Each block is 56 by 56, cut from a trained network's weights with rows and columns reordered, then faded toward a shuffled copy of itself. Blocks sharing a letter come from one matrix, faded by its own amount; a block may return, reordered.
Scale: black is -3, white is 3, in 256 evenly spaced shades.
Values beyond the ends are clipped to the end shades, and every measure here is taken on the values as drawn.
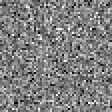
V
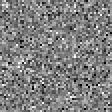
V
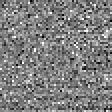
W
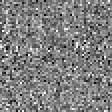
V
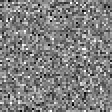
V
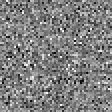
V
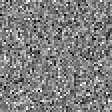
V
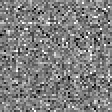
W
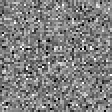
V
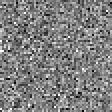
V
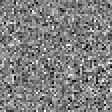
V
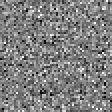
W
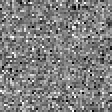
W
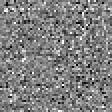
W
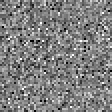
V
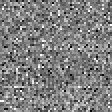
W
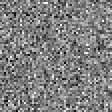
V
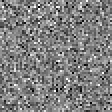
V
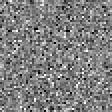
V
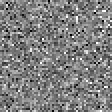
V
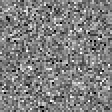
V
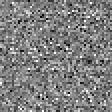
W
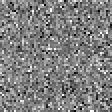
W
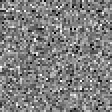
V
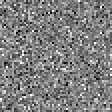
V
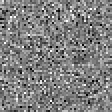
V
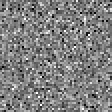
V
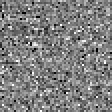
W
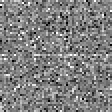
W
